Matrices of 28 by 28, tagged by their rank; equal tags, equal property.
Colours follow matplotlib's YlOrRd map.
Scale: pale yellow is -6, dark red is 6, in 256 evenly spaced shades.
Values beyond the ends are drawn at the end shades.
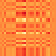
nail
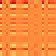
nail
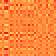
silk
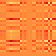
nail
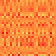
silk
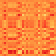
silk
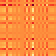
nail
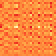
silk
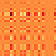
nail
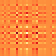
nail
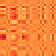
silk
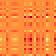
nail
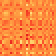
silk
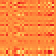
silk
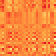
silk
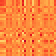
silk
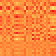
silk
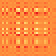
nail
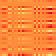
nail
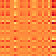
nail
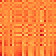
silk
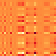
nail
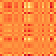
nail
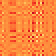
silk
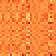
silk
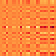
nail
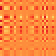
nail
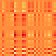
nail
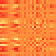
silk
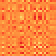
silk
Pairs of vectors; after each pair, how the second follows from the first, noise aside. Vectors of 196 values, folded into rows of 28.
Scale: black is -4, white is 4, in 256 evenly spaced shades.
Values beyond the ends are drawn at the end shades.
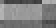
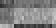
reversed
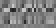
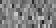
shuffled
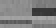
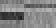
reversed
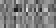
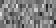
shuffled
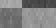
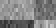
reversed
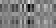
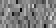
shuffled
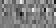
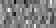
shuffled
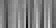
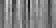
reversed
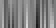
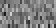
shuffled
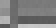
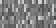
shuffled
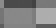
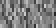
shuffled
